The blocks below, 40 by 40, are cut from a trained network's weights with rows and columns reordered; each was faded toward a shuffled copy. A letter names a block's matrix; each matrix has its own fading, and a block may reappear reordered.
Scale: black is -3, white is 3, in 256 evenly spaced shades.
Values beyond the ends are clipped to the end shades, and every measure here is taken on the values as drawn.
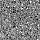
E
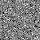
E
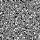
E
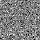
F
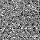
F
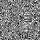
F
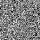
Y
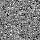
E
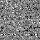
F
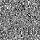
E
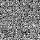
Y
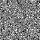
F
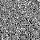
E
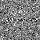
F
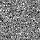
E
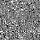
F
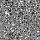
E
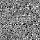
F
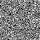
Y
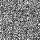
Y
